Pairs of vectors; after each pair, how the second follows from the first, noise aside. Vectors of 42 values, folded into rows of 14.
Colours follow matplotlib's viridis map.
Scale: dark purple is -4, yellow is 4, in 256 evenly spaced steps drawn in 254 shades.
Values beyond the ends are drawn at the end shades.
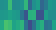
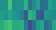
copied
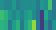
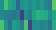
shuffled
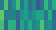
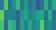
copied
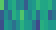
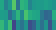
shuffled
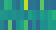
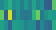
shuffled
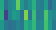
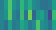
reversed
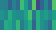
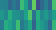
copied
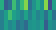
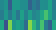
reversed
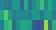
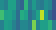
shuffled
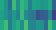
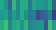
copied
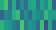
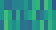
shuffled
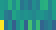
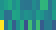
copied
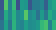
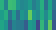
reversed
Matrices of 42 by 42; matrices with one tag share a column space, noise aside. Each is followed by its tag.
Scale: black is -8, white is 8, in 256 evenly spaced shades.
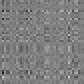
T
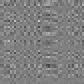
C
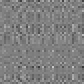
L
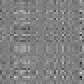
T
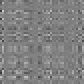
T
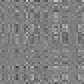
L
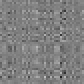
T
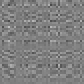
C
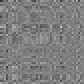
L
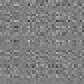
C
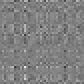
L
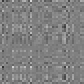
L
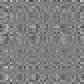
L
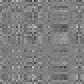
L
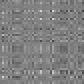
T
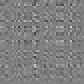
C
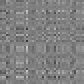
T
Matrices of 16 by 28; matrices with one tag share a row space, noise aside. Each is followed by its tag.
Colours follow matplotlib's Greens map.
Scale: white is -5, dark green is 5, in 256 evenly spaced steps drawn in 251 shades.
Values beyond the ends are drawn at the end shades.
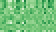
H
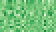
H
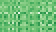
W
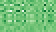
H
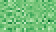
H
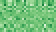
H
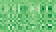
W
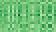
W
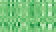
W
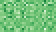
H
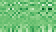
W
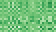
W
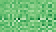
W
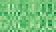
W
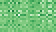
W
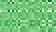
W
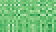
W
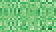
W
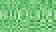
W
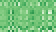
W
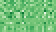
H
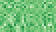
H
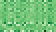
H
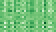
H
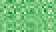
H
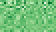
H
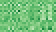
W
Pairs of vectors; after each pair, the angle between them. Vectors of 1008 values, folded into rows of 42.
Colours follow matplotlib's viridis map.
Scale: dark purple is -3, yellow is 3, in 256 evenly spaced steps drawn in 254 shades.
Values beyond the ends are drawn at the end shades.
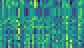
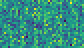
partly opposed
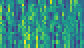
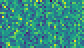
partly opposed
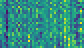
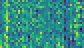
nearly opposite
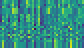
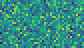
orthogonal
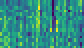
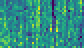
nearly parallel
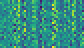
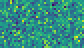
partly opposed
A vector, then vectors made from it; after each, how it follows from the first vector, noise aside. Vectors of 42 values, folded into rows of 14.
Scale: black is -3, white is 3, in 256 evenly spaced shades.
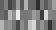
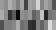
negated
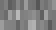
shrunk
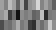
negated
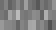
shrunk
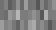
shrunk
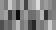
negated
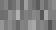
shrunk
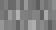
shrunk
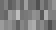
shrunk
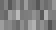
shrunk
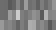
shrunk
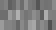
shrunk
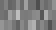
shrunk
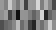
negated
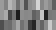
negated
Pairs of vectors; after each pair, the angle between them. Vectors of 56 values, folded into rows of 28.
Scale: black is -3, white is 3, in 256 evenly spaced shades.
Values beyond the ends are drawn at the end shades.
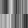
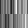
partly opposed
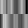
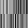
partly aligned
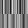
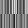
partly aligned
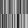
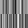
nearly opposite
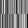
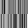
nearly opposite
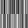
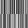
nearly parallel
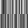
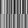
nearly opposite
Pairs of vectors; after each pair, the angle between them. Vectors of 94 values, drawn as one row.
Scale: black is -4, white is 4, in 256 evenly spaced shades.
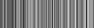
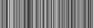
partly opposed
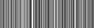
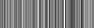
orthogonal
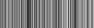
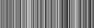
nearly opposite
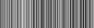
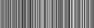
nearly opposite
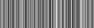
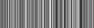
nearly opposite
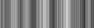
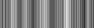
nearly parallel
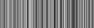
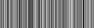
partly opposed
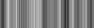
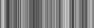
nearly opposite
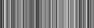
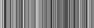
nearly opposite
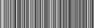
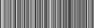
nearly parallel
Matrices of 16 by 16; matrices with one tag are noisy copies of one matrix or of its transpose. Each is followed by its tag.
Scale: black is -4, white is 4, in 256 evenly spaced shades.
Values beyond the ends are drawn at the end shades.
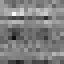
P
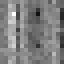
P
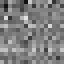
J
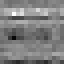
P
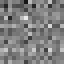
J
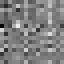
J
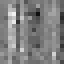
P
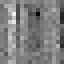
P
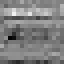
P
